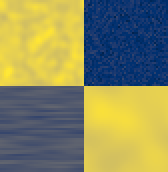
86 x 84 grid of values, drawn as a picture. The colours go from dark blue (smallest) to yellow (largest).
It is made of 2 by 2 panels. Panel 1,1: very high, blotchy, faint in contrast. Panel 1,2: very low, fine-grained, faint in contrast. Panel 2,1: low, streaked across, faint in contrast. Panel 2,2: very high, smooth, faint in contrast.
